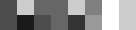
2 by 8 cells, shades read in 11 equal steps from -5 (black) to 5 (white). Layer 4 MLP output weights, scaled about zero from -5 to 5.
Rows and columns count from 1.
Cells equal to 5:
2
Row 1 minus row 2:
0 7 1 0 6 -1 0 0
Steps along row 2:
down up up down up up down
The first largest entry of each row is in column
7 7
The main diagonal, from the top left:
-2 -4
